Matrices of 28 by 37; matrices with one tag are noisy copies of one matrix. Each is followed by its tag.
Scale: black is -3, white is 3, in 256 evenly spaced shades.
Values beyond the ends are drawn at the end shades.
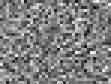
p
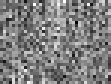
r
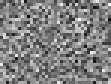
p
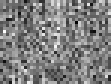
r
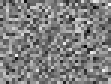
p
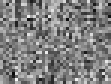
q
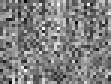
r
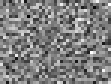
p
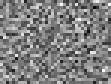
p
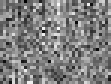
r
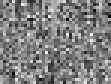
q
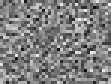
p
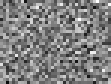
p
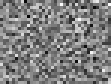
p
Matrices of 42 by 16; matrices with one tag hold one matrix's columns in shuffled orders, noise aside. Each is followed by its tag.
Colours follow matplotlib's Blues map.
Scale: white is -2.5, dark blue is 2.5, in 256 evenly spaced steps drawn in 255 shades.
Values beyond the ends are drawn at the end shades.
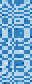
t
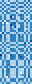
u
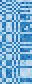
u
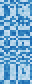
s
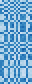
u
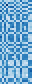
u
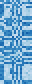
s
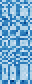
s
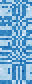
s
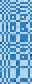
u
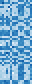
s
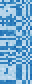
s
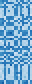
s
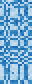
s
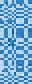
t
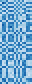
u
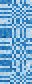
t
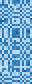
t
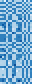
u
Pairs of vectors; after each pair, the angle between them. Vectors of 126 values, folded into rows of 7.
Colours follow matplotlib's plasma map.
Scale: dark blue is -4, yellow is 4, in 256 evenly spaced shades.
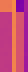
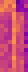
nearly parallel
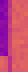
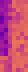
nearly parallel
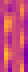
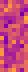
partly opposed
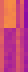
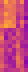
nearly parallel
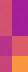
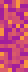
orthogonal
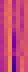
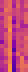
nearly parallel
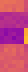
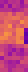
nearly opposite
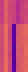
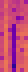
nearly parallel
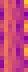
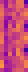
nearly opposite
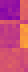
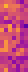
partly opposed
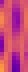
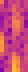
nearly opposite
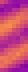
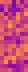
partly aligned
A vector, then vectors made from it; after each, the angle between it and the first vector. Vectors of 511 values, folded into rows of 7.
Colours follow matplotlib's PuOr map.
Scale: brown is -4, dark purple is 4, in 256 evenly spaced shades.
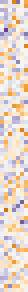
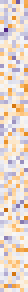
nearly parallel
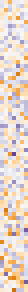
orthogonal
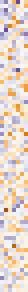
nearly parallel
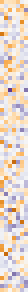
partly opposed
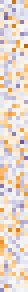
partly aligned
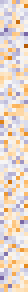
nearly parallel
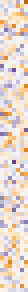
partly aligned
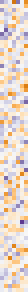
nearly parallel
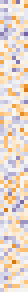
nearly parallel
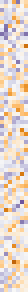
nearly parallel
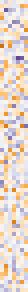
orthogonal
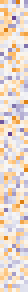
nearly opposite
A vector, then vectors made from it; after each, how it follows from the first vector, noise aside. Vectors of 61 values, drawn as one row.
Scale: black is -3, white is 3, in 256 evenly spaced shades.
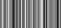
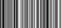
reversed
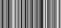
negated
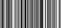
negated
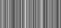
shrunk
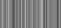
shrunk
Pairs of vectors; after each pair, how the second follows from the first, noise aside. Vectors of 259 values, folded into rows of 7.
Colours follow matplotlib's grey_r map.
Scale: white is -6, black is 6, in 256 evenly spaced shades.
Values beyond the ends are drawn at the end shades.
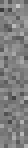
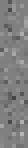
partly zeroed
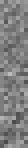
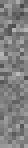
reversed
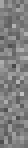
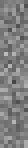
reversed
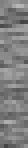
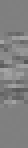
partly zeroed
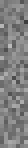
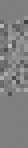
partly zeroed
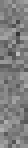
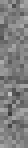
reversed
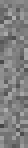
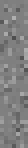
partly zeroed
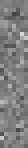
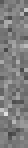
reversed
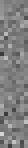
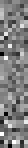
scaled up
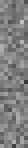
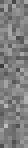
reversed
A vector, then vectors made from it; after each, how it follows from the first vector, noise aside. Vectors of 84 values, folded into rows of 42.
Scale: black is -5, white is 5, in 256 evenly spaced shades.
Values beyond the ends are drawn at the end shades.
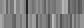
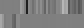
partly zeroed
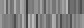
copied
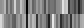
scaled up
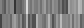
negated
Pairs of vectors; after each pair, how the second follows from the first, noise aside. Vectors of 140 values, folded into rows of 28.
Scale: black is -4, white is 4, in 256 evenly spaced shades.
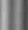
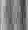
wrapped around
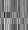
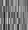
sign-scrambled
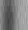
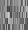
sign-scrambled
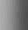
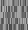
shuffled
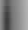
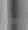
wrapped around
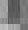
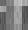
wrapped around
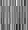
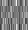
sign-scrambled
